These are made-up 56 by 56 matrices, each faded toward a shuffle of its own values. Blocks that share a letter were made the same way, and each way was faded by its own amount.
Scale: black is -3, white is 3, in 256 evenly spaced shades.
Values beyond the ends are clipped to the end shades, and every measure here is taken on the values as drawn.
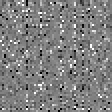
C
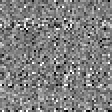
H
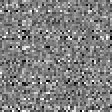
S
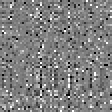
C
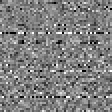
S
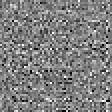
H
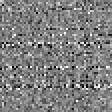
S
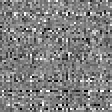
S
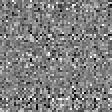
H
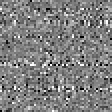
H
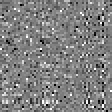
C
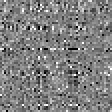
H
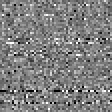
S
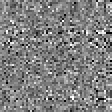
H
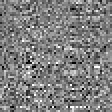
H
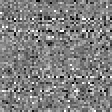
H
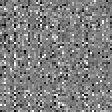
C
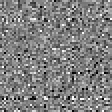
H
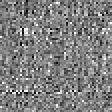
H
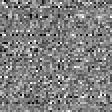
S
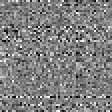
S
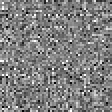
H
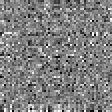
H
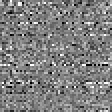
S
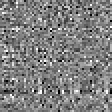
H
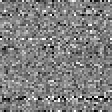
S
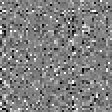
C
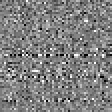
S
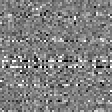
S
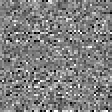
H
